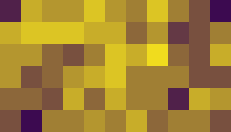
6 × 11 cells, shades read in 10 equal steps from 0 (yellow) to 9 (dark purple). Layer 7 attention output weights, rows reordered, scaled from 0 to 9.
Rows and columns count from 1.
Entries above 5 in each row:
3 2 2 3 2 3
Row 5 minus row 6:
-1 -4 2 -2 2 -2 2 -1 4 -2 -3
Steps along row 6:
up down same down up down up down same up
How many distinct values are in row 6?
6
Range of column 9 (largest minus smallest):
4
